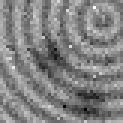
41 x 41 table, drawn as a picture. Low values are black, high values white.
Histogram: bell-shaped. Dips: two. Rings: centred on the top right. Average level on the scale: 50%. Odd rows or columns: none.
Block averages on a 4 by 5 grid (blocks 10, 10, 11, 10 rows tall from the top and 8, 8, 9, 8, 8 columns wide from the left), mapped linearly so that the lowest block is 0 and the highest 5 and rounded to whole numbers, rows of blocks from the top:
5 4 5 4 4 | 5 3 2 4 4 | 4 3 2 3 4 | 4 4 3 0 3
